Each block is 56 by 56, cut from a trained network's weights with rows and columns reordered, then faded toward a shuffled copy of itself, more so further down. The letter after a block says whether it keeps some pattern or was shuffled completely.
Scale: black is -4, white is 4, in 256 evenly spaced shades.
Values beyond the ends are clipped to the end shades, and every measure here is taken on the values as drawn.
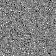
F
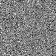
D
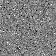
D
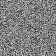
D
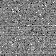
F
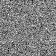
F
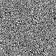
D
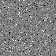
D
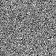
F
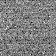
F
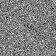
F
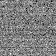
F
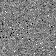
D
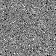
D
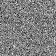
D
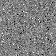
D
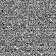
F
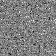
D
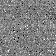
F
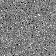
D
